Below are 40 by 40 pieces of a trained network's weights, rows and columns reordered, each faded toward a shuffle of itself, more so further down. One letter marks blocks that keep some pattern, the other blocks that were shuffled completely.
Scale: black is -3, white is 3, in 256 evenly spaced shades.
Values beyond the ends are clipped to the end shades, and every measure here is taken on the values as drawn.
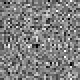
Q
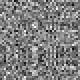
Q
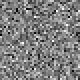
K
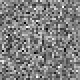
K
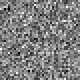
K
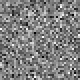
Q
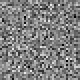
Q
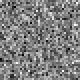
K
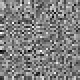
Q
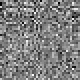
Q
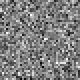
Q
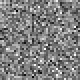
K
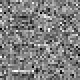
Q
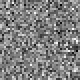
Q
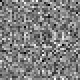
Q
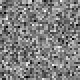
K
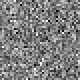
Q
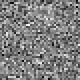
Q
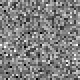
K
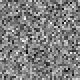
K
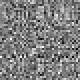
Q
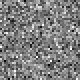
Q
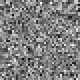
Q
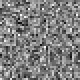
Q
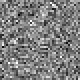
Q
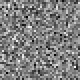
K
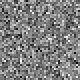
K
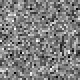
K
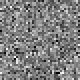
Q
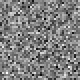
K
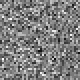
K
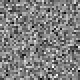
K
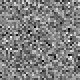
Q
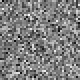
K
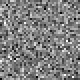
K
